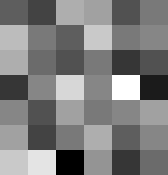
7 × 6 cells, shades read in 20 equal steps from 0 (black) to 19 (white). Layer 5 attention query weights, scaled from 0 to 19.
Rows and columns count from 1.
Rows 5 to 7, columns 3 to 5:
12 9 10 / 9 13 7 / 0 11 4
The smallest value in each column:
4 5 0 9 4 2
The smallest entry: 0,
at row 7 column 3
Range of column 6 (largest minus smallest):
10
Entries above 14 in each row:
0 1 0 2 0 0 2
